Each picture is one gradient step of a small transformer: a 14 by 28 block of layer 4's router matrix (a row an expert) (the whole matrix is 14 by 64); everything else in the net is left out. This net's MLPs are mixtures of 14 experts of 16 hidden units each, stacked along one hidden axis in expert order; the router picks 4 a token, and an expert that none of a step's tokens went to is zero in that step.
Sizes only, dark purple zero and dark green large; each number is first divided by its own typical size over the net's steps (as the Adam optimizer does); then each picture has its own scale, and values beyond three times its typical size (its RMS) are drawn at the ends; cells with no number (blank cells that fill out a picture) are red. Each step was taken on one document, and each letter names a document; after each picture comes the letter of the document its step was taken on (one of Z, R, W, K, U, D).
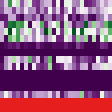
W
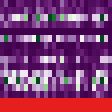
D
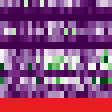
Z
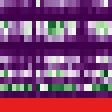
Z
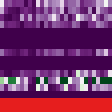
Z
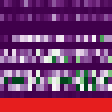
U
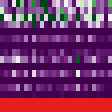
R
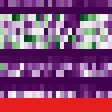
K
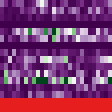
U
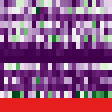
W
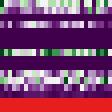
Z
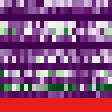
Z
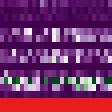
U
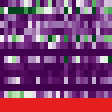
W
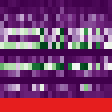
K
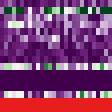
W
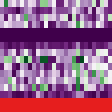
Z
